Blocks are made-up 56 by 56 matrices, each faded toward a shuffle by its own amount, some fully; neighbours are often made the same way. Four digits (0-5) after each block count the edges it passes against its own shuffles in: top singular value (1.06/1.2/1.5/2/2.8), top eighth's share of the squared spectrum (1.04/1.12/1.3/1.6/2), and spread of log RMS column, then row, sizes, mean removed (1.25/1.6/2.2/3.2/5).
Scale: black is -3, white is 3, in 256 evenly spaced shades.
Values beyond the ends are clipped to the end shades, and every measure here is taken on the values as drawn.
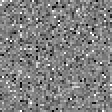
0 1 1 0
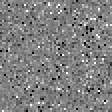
0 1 0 0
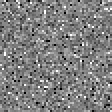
0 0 0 0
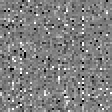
2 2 2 2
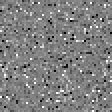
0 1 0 0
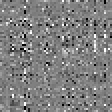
2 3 3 3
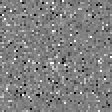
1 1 0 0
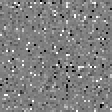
1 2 1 1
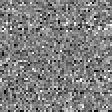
1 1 0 2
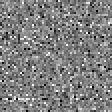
1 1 0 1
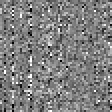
2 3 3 0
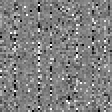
2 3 3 0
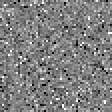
0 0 0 0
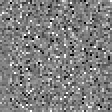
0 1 2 0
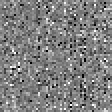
1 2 3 0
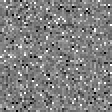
0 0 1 0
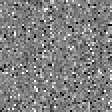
1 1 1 0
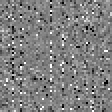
2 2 2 0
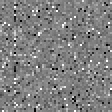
2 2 1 0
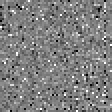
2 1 1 0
